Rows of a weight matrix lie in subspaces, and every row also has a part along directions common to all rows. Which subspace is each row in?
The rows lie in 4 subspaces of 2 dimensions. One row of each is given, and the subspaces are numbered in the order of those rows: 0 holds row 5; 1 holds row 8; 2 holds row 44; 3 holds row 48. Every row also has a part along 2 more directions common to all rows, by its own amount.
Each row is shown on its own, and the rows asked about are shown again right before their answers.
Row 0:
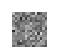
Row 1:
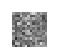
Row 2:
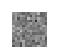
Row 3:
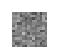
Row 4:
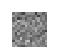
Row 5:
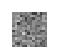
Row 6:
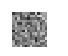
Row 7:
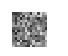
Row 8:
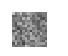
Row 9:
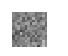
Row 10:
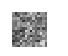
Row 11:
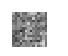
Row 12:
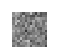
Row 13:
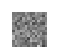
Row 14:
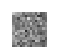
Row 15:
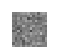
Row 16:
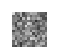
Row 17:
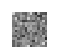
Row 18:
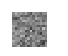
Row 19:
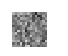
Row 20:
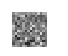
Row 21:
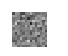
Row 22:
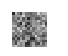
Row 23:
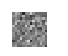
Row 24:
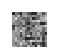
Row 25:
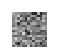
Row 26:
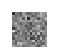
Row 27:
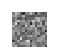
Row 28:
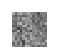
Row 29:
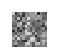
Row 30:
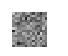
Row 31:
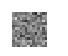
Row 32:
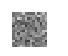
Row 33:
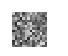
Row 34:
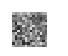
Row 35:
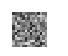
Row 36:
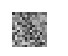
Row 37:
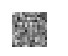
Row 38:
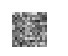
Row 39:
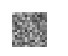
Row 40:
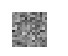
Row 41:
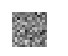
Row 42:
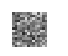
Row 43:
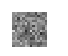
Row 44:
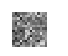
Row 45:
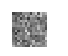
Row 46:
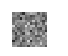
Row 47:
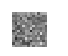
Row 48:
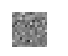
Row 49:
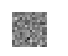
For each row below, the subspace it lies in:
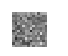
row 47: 1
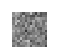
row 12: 3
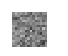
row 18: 2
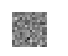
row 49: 2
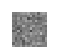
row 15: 1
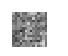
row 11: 2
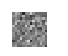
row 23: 3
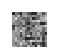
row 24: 2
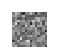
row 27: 3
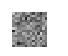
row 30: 0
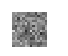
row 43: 0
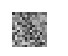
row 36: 1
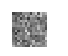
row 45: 3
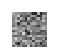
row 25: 0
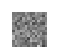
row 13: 2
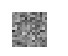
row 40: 0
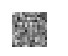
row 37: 0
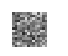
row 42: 0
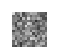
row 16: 1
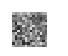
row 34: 1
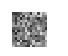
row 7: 3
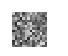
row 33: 2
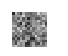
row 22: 1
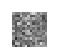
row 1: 0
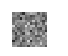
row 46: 3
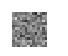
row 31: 2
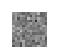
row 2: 1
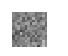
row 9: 2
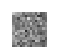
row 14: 2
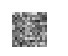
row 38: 2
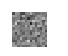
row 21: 3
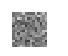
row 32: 3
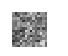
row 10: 2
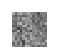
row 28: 1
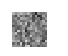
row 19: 1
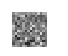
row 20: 1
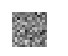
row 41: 3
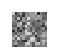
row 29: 1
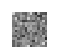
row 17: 2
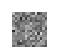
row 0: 0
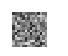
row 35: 1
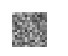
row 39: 1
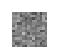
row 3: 0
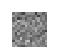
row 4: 3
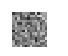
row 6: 0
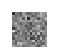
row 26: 0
